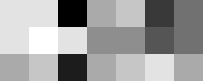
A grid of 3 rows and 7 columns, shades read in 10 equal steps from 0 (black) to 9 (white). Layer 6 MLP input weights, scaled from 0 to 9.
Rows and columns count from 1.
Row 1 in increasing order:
0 2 4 6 7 8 8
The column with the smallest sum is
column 3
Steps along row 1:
same down up up down up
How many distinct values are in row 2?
5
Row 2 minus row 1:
0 1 8 -1 -2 1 0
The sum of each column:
22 24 9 17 19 13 14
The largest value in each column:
8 9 8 6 7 8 6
